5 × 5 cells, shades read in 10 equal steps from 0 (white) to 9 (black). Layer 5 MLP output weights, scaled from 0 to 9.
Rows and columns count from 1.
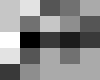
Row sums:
17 19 31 18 20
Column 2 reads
1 5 9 6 4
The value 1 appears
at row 1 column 2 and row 4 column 1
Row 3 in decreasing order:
9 8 7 7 0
